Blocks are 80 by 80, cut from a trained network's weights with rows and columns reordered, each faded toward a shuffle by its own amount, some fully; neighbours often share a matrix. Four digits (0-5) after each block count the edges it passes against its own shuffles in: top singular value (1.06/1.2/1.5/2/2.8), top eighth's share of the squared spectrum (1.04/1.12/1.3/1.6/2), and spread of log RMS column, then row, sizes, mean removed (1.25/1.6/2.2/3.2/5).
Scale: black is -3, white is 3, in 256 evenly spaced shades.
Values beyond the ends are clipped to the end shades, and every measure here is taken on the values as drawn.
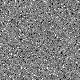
0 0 0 0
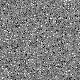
0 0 0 0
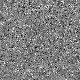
1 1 0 0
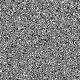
1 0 0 0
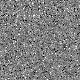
1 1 0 1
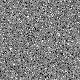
0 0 0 0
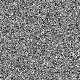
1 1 0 0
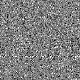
2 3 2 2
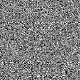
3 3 1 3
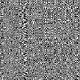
3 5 3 3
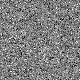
0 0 0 0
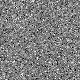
0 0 0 0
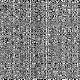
4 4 1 3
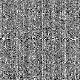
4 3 1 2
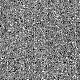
2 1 0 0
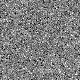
0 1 0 0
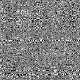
3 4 1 3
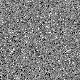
1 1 0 1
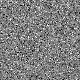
0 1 0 0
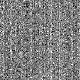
3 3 1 2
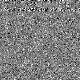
2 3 0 3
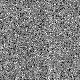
1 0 0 1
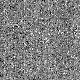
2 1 0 0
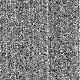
3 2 0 1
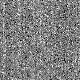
2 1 0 1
